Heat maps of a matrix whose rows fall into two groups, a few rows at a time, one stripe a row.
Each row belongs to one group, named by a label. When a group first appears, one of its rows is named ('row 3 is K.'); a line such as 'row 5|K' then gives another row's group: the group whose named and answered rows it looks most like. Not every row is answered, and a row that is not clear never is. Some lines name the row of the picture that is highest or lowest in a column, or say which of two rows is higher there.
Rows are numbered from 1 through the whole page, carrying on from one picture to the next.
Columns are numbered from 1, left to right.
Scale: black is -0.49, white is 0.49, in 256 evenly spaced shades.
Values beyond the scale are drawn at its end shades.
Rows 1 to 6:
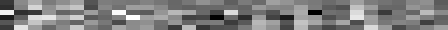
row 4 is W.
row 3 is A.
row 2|W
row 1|W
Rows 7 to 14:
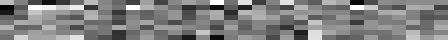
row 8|W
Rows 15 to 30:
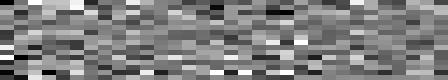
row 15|W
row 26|A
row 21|W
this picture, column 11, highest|29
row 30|W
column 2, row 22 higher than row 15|Yes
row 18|A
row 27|W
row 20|A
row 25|W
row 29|W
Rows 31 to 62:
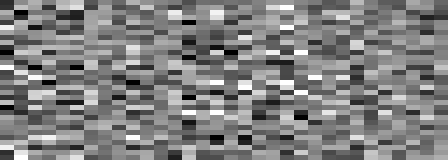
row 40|W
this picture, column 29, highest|50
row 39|A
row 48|A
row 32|W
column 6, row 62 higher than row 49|Yes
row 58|W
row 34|A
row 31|W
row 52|W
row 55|A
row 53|A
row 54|A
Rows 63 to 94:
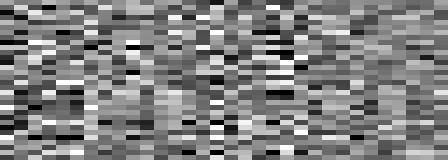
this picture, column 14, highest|90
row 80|A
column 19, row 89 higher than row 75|Yes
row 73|W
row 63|W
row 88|A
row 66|A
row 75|W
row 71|W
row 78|W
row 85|A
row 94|W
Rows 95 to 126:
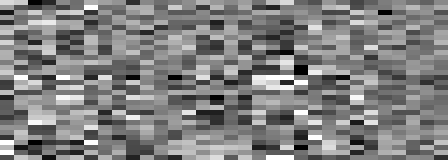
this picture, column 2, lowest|124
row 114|W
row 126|W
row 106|A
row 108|A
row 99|W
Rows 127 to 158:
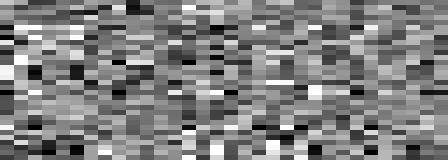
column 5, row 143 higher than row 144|Yes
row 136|W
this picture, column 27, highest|132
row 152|A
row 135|A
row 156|A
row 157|A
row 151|A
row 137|W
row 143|W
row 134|W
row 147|W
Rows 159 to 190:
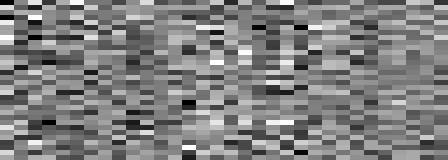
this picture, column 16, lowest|165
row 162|W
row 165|A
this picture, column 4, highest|167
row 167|A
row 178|W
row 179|A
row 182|A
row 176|A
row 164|A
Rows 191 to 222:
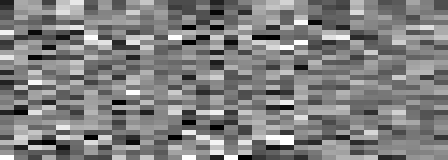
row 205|W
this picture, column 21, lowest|212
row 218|W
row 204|A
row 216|W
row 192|W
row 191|W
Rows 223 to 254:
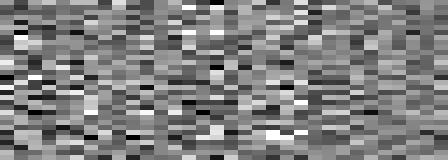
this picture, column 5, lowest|248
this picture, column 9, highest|223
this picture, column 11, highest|245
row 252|A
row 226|W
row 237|A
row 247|W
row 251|W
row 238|W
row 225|A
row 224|A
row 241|W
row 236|W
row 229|A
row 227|A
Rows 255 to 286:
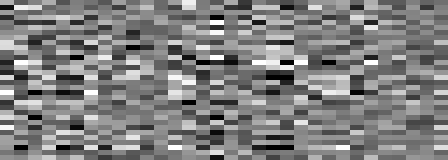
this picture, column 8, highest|266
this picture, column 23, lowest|274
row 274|A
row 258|W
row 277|A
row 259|A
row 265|W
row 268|W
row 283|W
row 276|W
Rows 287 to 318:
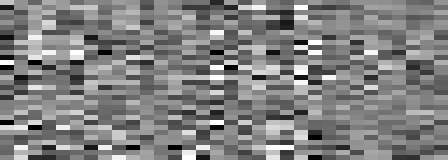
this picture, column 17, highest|299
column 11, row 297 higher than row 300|Yes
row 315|W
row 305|A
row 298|W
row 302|A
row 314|A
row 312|W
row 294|W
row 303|A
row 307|W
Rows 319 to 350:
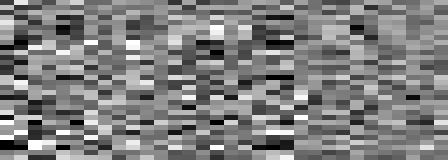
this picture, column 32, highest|343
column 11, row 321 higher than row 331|Yes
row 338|A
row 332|W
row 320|A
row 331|A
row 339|A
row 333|W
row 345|W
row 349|W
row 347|W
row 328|W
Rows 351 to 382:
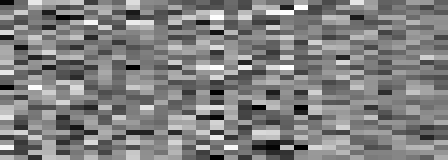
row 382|W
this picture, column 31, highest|362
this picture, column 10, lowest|364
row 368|W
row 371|W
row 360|A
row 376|A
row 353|W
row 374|A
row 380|A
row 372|A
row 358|W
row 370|A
